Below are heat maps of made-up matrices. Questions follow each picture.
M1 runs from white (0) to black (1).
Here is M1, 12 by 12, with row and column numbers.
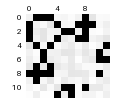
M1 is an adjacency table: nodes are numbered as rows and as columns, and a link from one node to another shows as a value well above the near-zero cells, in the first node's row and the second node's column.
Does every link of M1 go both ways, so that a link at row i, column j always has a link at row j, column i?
yes
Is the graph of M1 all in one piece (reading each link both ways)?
yes
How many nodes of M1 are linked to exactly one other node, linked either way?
1
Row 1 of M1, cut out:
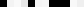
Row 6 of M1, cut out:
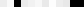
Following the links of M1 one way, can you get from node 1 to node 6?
yes
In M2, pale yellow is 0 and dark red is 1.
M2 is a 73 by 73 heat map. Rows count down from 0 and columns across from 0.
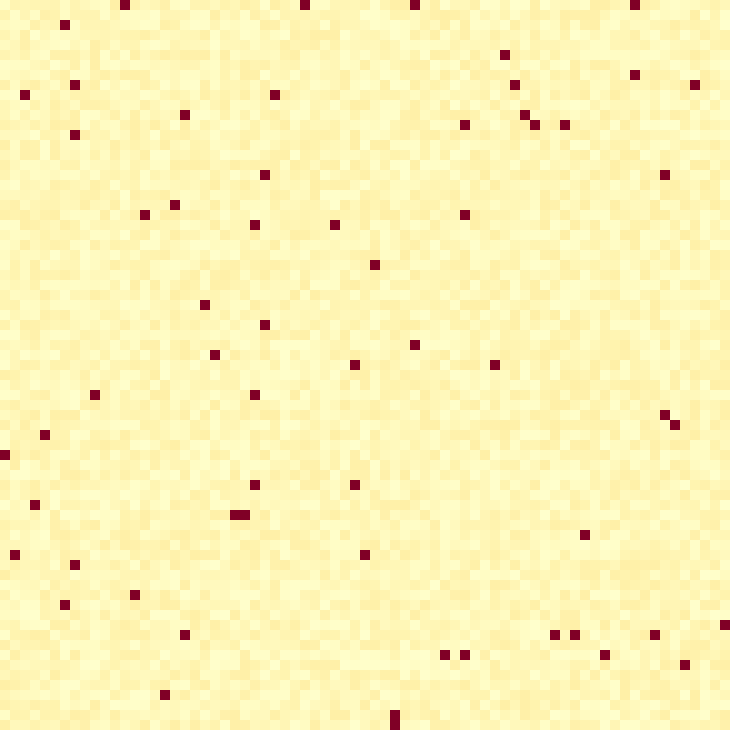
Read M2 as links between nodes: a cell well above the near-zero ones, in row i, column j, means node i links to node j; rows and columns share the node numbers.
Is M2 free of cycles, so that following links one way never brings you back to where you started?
yes
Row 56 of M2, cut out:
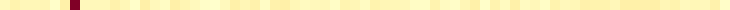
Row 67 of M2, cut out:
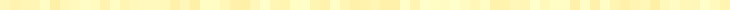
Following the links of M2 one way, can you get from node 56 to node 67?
no
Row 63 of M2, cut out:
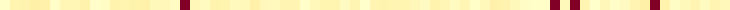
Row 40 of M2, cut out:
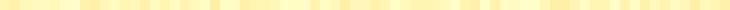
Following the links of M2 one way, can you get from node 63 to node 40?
no
